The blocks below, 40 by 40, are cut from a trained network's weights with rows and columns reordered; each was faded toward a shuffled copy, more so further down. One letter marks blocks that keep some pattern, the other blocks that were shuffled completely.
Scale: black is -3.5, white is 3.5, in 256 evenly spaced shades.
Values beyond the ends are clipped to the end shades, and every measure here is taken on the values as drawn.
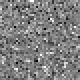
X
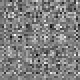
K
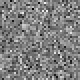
X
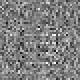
K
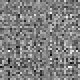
K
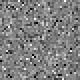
X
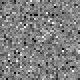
X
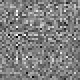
K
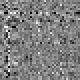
K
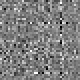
K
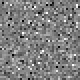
X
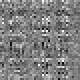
K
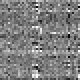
K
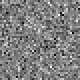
X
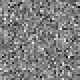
X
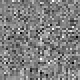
K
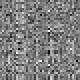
K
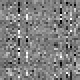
K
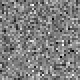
X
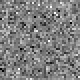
X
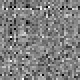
K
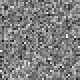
X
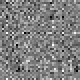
K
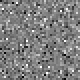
X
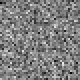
X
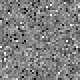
X
